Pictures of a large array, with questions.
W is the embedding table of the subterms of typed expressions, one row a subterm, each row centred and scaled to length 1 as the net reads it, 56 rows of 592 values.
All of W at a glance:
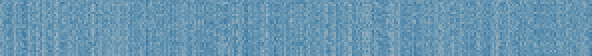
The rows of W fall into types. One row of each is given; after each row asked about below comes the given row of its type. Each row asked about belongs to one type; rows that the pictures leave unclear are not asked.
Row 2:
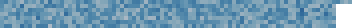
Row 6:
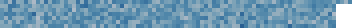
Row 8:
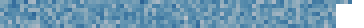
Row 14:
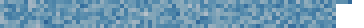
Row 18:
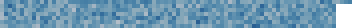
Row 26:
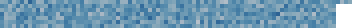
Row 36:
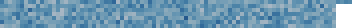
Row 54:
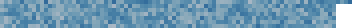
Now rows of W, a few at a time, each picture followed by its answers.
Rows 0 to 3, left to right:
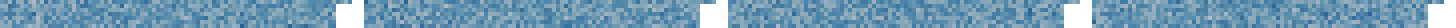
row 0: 6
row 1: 36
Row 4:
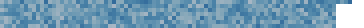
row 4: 54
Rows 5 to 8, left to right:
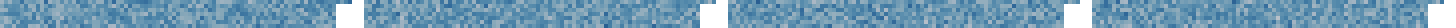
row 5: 54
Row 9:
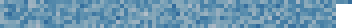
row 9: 14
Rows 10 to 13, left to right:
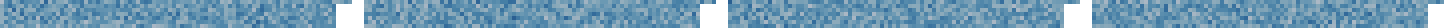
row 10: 18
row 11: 6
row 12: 36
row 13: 36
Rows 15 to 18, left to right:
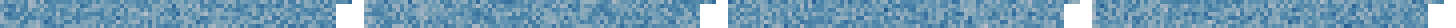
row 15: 14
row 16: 54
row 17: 6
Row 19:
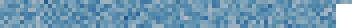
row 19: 6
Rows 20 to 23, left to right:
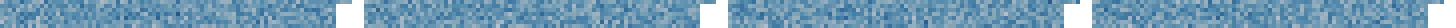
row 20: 26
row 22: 8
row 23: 8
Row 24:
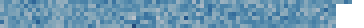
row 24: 18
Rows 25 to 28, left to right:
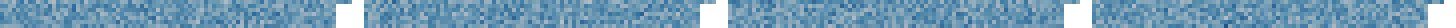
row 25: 36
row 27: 18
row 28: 8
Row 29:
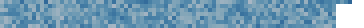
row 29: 54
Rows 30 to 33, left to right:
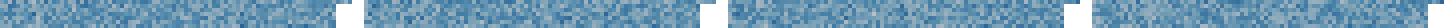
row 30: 6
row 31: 18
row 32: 14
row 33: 54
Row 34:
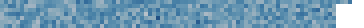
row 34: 2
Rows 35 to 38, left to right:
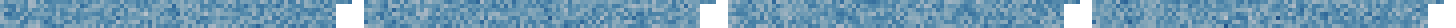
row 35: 14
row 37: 54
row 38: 18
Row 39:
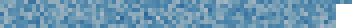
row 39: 54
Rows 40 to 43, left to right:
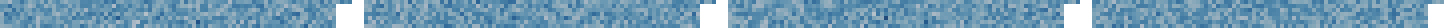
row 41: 6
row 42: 2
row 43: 2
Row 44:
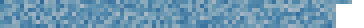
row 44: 36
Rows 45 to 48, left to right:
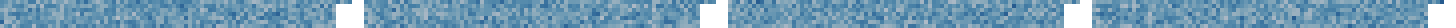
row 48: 14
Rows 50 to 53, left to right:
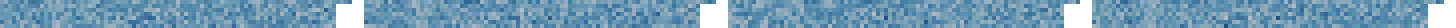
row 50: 8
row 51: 36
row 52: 2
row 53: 18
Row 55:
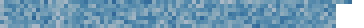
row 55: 18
